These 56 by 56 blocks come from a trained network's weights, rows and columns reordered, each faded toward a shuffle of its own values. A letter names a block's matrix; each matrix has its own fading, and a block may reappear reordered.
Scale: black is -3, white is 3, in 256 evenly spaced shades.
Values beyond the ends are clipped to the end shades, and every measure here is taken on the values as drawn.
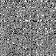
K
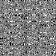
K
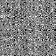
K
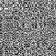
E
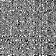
K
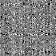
K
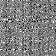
K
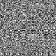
E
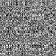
E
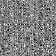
K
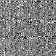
K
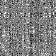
K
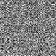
E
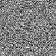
E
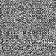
E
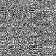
E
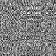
E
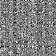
K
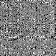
K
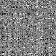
K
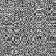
E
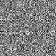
E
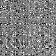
K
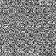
E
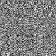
E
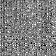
K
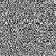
E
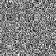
E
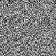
E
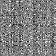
K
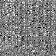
K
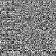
E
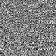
E
